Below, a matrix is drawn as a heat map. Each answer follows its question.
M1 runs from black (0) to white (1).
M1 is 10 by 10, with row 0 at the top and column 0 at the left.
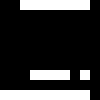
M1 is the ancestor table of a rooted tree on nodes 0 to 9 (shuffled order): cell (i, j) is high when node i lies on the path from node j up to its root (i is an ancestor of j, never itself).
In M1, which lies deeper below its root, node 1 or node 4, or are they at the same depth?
node 4
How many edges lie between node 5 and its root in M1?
3
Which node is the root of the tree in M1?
9
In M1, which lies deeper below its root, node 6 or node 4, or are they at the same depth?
the same depth
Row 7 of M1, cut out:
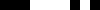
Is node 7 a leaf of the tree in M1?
no
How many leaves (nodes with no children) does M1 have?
7
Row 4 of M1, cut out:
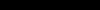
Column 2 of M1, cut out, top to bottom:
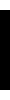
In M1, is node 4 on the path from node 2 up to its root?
no
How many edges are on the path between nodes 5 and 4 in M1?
2
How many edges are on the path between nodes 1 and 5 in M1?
4
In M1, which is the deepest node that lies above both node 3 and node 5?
7
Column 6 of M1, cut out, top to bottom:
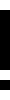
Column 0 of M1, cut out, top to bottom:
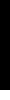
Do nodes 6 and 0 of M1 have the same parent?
no
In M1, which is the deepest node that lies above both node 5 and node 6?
7
